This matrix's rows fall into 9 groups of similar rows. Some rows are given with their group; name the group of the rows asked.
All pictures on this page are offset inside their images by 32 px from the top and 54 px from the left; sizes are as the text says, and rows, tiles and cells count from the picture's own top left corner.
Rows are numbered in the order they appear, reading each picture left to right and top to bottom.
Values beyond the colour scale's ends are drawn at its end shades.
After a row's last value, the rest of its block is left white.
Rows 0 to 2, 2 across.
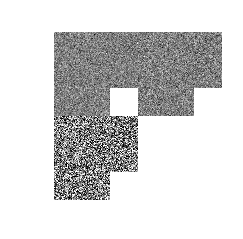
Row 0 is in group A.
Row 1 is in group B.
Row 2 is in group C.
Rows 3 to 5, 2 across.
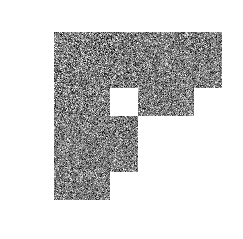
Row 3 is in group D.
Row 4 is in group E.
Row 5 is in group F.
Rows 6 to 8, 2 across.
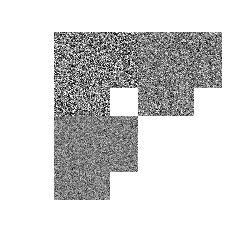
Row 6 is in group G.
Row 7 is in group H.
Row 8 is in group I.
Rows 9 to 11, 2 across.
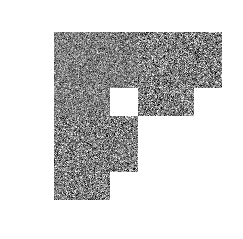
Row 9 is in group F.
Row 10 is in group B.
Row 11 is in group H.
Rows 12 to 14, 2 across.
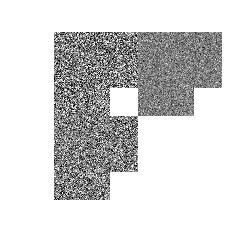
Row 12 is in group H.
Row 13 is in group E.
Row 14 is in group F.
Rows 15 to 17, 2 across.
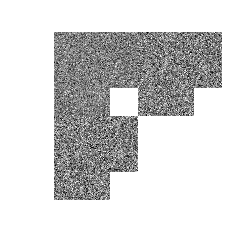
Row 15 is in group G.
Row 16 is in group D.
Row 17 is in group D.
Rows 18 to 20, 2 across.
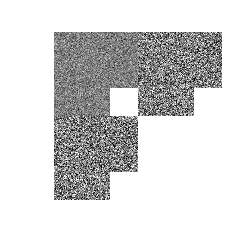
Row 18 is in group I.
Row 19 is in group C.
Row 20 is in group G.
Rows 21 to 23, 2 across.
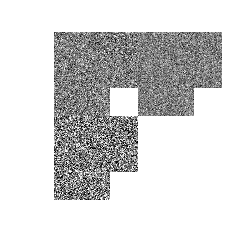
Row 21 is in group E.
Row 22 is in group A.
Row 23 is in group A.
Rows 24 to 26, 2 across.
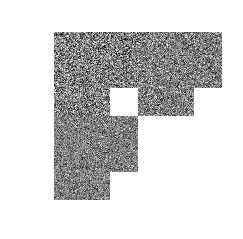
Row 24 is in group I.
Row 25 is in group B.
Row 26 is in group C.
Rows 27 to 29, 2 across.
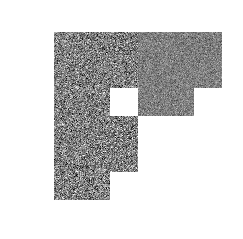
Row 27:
F
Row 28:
E
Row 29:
C
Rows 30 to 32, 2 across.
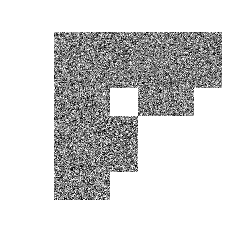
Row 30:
I
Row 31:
C
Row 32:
I
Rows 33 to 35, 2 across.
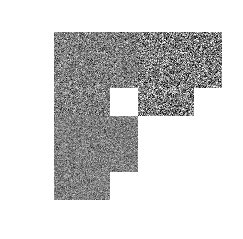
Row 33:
F
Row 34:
F
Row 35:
G
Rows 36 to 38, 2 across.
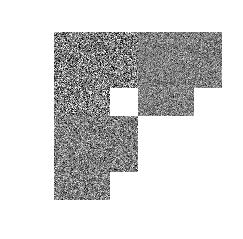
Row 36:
H
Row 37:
C
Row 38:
D
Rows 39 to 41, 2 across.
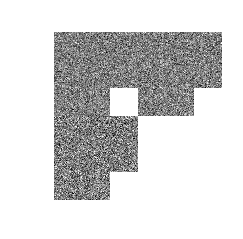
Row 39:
H
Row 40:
A
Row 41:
H
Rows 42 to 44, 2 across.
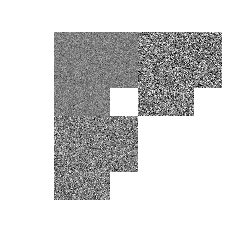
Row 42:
C
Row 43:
G
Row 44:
A
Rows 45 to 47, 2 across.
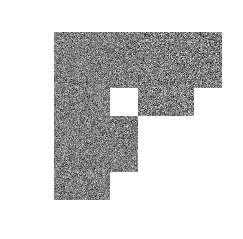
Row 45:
C
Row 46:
C
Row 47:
F
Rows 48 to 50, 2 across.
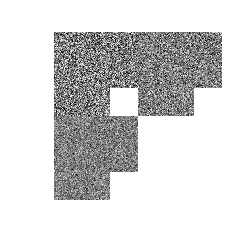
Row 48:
E
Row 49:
G
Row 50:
D
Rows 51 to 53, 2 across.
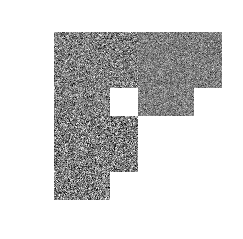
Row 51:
I
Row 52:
C
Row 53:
E
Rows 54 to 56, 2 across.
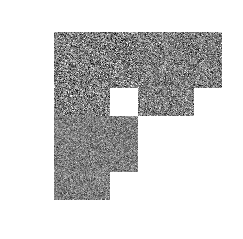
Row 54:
G
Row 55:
D
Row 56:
G
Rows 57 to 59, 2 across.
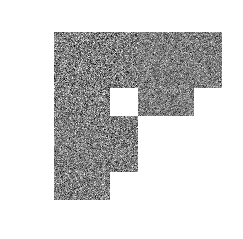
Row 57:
D
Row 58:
F
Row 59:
A
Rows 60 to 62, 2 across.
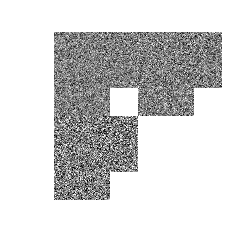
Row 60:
I
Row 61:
D
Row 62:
I
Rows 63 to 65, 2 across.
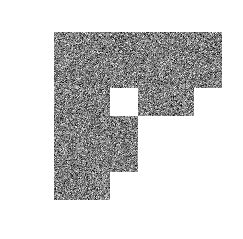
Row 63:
F
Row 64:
C
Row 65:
E
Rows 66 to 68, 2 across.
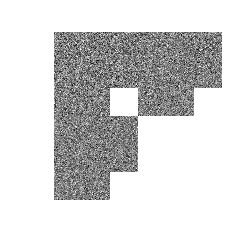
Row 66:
D
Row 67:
B
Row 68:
D
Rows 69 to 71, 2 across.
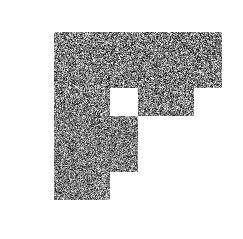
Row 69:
A
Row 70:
H
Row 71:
E
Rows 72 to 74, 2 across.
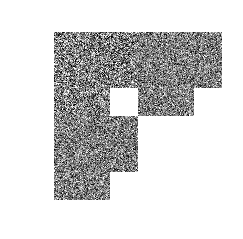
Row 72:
B
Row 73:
A
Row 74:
D
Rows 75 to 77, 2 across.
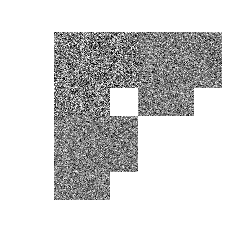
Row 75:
D
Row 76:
G
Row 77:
B
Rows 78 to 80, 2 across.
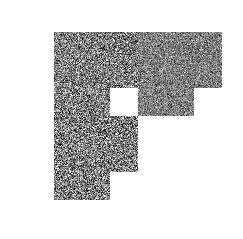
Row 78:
F
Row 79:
D
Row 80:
I
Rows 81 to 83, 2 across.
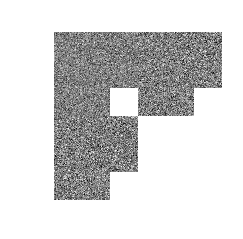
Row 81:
A
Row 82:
I
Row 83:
G
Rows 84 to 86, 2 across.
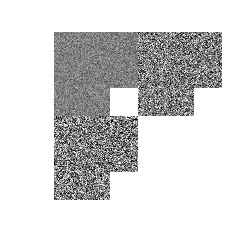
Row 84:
C
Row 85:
D
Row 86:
B
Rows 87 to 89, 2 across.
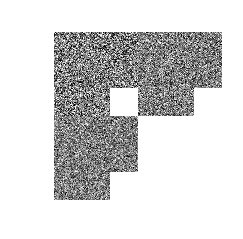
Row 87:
I
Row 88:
C
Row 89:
D
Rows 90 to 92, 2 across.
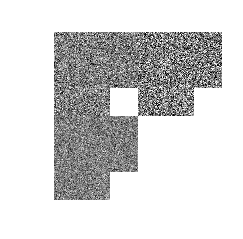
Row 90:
A
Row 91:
C
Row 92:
E
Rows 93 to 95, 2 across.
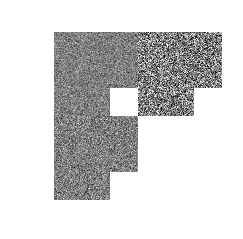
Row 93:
D
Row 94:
B
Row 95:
E
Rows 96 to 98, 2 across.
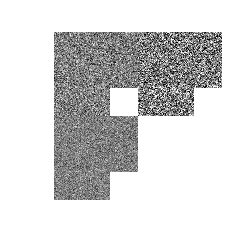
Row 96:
A
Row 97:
F
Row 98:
C
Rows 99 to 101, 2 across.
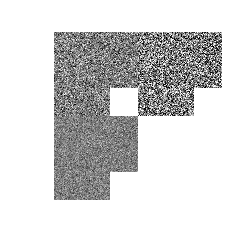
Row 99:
B
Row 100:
F
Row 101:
C
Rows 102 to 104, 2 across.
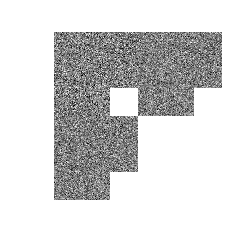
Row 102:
C
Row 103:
C
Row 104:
H
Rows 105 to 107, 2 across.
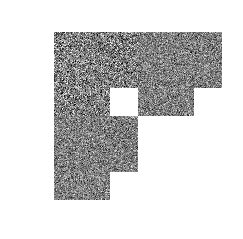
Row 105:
B
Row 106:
A
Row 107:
G
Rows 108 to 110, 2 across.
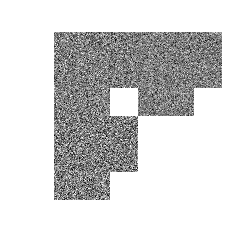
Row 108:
E
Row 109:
G
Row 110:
I
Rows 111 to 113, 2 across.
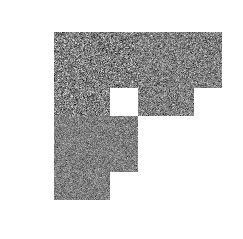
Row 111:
B
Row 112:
I
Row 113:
F
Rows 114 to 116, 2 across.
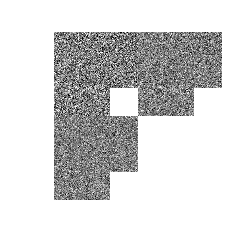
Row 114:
F
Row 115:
F
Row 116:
H
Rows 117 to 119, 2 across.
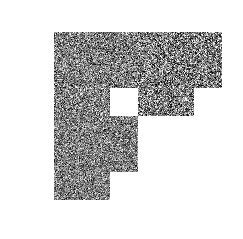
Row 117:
A
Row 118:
D
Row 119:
I
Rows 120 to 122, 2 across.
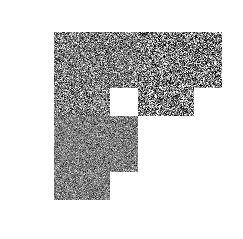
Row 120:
H
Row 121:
B
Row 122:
F
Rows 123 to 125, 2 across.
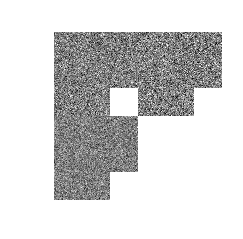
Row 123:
E
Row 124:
B
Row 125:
D
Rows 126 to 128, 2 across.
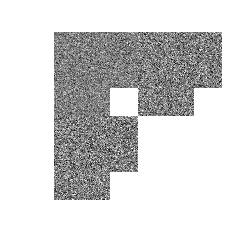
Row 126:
G
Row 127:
D
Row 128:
G
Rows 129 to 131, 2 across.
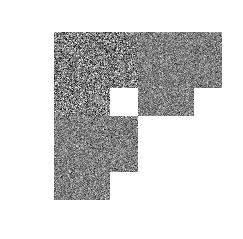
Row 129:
H
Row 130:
A
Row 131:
A
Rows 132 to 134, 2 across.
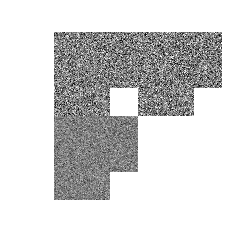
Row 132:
I
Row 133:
D
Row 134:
G
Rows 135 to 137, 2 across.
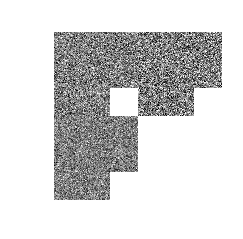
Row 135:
G
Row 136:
I
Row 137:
D
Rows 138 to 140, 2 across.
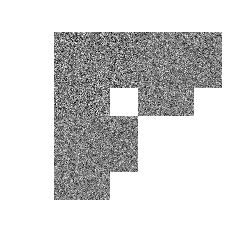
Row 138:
E
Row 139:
B
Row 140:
B
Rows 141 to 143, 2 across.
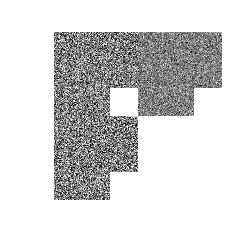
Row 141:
C
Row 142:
A
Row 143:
G
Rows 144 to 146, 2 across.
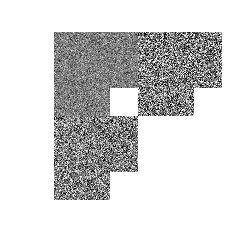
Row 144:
E
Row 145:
I
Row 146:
B
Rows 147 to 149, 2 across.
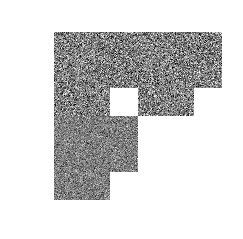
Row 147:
B
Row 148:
G
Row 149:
F
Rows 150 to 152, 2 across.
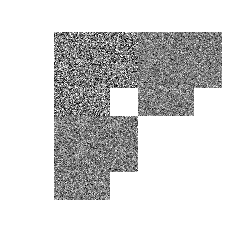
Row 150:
A
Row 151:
F
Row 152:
D
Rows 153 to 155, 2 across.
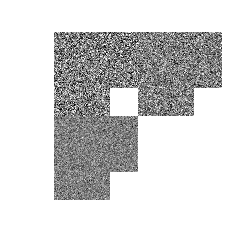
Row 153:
I
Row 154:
D
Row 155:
I
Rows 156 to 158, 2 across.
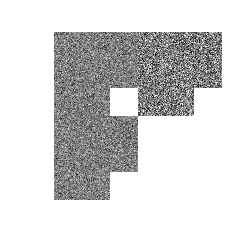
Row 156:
I
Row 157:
E
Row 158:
G
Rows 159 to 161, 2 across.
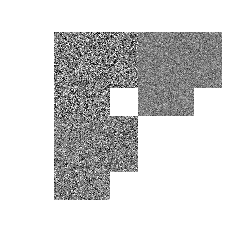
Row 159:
D
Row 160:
H
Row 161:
C
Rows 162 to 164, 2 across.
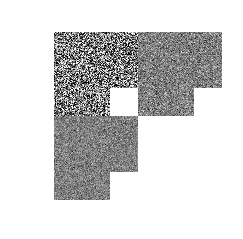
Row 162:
G
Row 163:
H
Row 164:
I
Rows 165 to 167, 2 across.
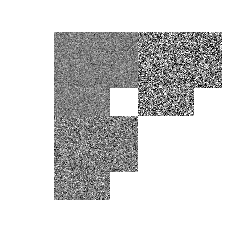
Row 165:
A
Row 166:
A
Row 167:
D
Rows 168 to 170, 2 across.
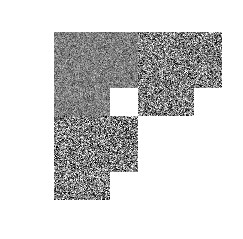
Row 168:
I
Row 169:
D
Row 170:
G
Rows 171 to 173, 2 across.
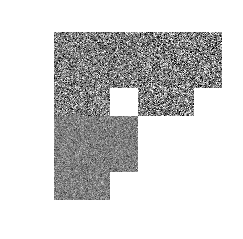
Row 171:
H
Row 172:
A
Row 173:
D
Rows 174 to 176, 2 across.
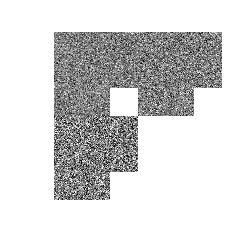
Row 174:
G
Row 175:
H
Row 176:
D
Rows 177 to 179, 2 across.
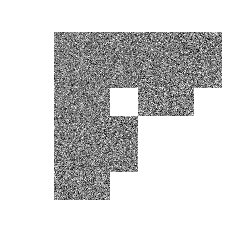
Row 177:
D
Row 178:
H
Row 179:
I
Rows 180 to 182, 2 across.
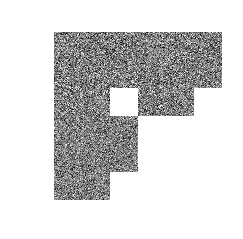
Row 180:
H
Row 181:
C
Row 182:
I
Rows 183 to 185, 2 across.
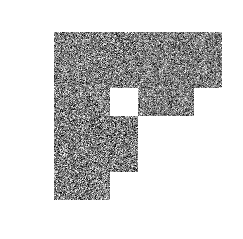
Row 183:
C
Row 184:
D
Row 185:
E
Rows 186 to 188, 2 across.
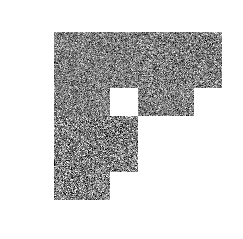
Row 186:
E
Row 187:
G
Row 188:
H
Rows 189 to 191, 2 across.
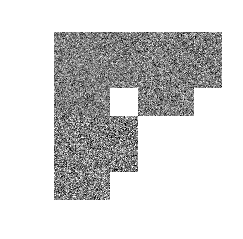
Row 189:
I
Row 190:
B
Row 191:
A
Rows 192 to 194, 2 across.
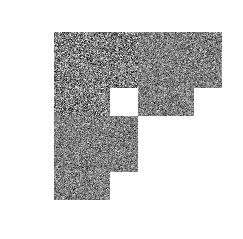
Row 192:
A
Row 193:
I
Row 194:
C
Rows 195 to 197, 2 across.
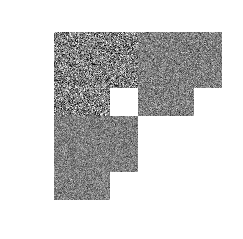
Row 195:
A
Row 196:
H
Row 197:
E
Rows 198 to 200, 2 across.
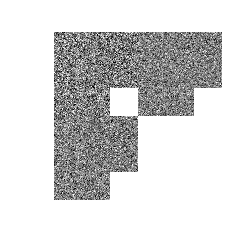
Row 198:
B
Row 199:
I
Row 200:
B
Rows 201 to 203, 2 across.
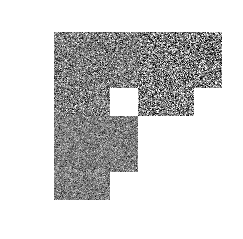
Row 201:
H
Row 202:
G
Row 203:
F
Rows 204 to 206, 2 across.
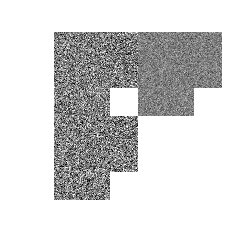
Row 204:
G
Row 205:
D
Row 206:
F
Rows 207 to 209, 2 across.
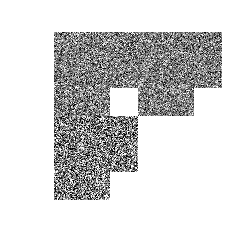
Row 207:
C
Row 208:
F
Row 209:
E
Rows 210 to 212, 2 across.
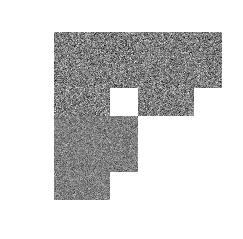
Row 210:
A
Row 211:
F
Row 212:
I
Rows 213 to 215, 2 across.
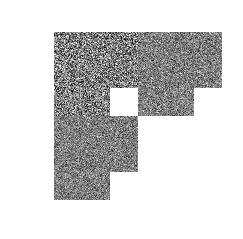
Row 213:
I
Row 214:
H
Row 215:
F
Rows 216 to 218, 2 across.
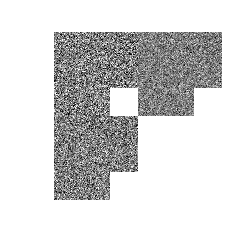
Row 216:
C
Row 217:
F
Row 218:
E
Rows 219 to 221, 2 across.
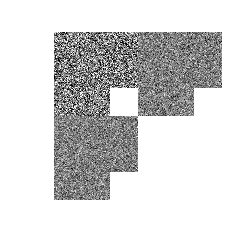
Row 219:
H
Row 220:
I
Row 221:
D
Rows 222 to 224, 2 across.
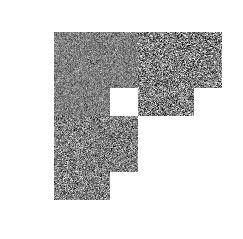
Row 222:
D
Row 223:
I
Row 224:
B
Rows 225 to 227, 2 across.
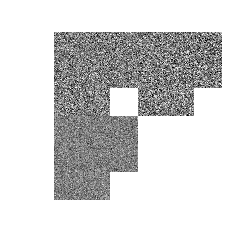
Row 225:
H
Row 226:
G
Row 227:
A
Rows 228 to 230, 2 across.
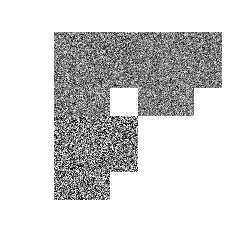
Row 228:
G
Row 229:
E
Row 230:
I
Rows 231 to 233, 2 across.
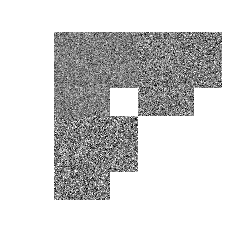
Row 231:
A
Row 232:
I
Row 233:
D
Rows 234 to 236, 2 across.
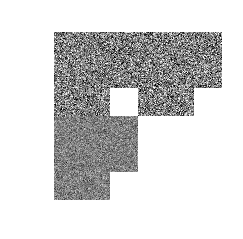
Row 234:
B
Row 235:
A
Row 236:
I
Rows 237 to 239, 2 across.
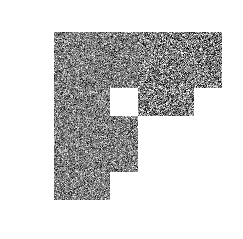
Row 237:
B
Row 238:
F
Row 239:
A
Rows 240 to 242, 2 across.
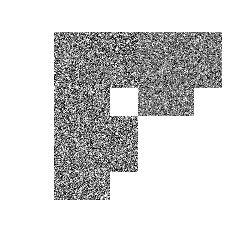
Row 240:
F
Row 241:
D
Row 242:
A
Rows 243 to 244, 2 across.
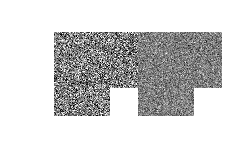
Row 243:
C
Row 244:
H
